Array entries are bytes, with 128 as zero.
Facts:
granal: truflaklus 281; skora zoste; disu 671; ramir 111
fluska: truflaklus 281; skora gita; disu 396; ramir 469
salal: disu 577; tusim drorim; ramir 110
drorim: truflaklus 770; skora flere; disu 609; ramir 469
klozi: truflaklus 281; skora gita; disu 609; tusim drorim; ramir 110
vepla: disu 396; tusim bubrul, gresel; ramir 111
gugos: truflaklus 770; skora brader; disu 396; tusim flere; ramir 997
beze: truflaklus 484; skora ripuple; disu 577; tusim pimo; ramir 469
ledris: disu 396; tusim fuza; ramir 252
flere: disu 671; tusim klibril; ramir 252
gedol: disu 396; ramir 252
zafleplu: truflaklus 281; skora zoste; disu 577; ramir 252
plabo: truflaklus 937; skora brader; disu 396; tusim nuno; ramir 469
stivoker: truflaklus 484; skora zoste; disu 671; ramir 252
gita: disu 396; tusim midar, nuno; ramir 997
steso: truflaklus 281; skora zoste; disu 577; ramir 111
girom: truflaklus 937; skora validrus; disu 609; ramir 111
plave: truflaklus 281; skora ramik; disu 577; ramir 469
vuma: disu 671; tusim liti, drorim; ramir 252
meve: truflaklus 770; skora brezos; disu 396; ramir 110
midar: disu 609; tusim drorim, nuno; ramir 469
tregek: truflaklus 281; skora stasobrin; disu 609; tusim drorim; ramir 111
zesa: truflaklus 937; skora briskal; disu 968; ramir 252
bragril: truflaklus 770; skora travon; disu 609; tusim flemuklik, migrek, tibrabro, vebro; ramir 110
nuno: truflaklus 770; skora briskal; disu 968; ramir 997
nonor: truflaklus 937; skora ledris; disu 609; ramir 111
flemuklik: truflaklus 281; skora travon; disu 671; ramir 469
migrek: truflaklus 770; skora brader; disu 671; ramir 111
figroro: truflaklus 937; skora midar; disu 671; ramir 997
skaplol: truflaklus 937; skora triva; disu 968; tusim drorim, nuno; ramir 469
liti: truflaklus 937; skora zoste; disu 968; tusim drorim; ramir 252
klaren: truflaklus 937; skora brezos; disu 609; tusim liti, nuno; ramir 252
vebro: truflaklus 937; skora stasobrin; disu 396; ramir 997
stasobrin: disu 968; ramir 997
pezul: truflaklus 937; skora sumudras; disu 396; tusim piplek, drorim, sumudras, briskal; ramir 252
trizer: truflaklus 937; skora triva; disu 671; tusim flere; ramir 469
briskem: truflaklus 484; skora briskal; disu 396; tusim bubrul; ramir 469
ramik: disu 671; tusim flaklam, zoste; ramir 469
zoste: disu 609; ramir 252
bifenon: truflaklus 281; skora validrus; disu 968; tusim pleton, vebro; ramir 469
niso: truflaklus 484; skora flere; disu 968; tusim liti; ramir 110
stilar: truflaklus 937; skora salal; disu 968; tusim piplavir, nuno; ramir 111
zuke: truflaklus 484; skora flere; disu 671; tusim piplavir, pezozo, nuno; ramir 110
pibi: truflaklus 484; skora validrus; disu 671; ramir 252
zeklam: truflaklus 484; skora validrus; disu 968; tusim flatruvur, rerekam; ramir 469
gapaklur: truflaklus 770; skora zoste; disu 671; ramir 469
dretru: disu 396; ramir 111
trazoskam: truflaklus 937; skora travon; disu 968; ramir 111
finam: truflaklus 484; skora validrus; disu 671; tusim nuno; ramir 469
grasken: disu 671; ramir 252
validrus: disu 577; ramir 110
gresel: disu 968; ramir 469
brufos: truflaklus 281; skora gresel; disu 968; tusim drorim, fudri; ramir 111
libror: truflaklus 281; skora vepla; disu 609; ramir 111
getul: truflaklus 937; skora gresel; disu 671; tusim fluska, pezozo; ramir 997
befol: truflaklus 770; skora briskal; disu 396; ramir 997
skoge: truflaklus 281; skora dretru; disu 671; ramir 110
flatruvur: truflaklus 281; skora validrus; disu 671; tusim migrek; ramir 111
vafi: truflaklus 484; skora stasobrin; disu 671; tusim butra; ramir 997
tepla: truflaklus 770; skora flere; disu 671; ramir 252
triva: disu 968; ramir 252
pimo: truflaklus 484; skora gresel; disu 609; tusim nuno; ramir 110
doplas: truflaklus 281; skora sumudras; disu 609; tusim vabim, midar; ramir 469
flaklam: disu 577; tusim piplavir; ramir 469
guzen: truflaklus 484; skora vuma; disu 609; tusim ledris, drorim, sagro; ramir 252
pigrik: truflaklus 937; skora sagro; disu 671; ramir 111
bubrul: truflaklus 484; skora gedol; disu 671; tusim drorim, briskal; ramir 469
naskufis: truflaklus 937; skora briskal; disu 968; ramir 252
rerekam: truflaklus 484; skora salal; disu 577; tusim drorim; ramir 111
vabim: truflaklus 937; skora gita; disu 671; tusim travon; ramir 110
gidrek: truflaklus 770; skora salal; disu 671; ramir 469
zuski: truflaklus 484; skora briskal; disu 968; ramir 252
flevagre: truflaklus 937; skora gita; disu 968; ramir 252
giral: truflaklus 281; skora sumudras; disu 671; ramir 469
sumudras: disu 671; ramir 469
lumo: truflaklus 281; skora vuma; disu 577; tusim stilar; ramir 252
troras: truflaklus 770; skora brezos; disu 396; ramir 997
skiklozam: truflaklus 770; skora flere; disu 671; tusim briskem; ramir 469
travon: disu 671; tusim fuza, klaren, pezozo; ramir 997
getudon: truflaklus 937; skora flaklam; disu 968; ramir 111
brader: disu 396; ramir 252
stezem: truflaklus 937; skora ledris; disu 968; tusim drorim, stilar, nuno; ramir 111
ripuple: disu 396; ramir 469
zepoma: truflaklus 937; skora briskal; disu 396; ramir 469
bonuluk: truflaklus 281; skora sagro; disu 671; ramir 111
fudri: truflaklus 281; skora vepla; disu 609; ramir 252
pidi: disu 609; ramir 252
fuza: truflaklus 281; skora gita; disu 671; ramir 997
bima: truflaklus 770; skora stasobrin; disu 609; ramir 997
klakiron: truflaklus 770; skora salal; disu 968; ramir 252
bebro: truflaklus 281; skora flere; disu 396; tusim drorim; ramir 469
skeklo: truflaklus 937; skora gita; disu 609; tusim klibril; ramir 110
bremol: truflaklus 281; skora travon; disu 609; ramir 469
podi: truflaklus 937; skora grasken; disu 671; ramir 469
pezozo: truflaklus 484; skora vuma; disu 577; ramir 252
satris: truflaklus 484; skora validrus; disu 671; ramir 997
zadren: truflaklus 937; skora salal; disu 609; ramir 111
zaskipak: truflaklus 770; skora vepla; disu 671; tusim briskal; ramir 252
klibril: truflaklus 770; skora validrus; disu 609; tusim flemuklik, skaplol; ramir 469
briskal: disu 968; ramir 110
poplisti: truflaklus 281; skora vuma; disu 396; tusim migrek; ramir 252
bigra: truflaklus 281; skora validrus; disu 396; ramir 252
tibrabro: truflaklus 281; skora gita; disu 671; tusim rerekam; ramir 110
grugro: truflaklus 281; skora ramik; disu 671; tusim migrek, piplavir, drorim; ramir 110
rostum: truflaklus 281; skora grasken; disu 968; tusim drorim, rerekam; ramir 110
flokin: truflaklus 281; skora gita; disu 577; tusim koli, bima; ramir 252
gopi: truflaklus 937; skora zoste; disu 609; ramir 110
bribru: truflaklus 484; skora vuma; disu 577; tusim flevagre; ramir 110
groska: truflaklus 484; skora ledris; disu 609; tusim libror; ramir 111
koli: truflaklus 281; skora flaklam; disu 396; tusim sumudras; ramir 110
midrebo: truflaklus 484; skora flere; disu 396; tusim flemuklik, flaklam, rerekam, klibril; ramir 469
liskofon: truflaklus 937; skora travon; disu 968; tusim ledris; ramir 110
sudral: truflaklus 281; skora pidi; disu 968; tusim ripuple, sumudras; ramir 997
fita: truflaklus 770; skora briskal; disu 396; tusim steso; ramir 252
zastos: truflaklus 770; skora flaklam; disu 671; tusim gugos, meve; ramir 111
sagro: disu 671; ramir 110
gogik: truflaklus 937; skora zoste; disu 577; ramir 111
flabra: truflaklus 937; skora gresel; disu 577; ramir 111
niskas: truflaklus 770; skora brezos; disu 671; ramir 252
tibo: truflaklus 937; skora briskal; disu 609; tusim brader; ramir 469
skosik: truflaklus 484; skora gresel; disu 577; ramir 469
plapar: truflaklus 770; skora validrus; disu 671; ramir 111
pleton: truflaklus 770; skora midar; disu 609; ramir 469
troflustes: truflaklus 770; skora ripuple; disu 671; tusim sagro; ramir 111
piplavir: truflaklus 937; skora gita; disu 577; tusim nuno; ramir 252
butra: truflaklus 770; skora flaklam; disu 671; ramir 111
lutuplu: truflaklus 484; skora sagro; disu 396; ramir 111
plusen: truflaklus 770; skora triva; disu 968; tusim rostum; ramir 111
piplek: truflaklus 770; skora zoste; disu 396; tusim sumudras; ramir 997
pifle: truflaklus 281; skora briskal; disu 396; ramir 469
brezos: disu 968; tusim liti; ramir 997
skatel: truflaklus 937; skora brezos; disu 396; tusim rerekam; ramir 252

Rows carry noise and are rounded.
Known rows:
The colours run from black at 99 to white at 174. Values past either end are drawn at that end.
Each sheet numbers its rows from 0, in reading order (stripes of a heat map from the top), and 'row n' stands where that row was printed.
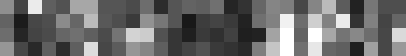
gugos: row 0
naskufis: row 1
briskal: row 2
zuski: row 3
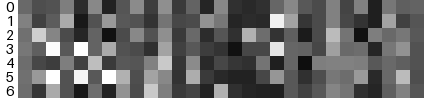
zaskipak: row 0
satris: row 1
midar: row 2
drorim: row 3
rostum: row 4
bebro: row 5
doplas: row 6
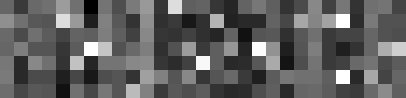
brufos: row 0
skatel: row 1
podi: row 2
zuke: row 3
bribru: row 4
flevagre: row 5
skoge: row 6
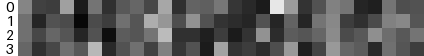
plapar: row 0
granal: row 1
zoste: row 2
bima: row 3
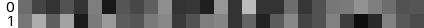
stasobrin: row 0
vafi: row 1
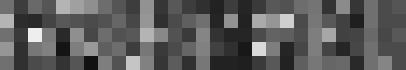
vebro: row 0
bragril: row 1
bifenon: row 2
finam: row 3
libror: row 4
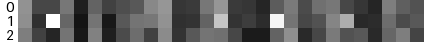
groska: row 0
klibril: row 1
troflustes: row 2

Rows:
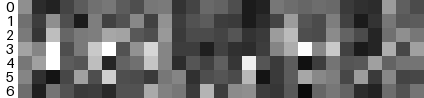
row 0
lutuplu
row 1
gapaklur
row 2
skiklozam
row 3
briskem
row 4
flaklam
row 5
liskofon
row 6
skeklo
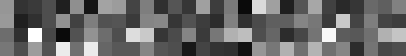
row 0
pimo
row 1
trazoskam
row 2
flere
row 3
zepoma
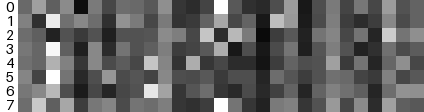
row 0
pezozo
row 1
skosik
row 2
vabim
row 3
beze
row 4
tregek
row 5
trizer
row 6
klozi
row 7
guzen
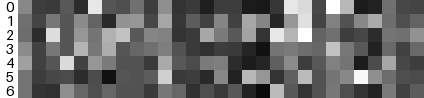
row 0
nuno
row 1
gresel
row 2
niso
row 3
tibo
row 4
zeklam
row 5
triva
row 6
girom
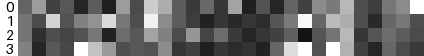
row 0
tibrabro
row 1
pifle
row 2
sudral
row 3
befol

